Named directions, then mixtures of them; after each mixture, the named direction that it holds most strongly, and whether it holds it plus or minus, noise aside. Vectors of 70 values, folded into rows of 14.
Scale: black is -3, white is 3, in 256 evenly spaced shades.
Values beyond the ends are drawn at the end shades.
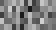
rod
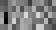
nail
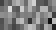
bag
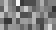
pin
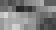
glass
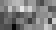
glass, minus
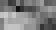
glass, plus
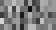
rod, plus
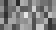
nail, plus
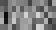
nail, plus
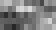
glass, minus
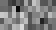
rod, minus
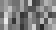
nail, minus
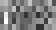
nail, minus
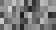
rod, plus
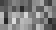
nail, plus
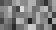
bag, plus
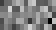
bag, plus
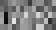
nail, plus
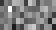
bag, plus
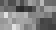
glass, plus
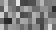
pin, plus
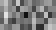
nail, minus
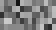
pin, minus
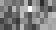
rod, minus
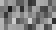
bag, minus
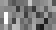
nail, minus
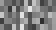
rod, minus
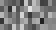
rod, minus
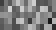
bag, plus
